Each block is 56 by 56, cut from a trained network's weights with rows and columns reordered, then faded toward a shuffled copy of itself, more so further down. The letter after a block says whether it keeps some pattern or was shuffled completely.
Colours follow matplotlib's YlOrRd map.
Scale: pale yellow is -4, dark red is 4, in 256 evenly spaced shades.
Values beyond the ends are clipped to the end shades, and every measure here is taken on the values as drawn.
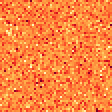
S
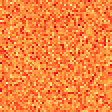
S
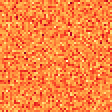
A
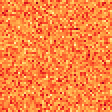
S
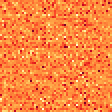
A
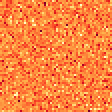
S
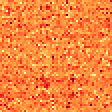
A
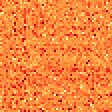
A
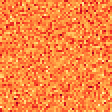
S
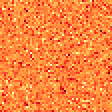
S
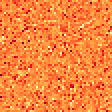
S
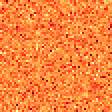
S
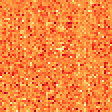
A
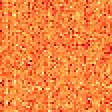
A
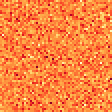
A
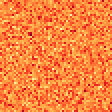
A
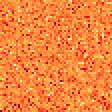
S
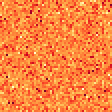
S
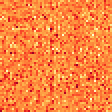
A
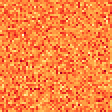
A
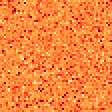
S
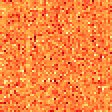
A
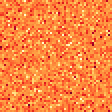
S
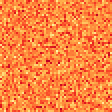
A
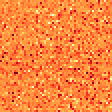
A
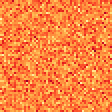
A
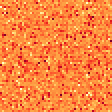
A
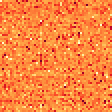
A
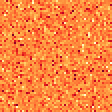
S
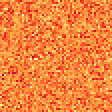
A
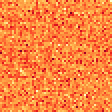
A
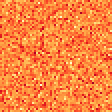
S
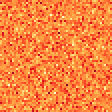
S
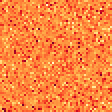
S
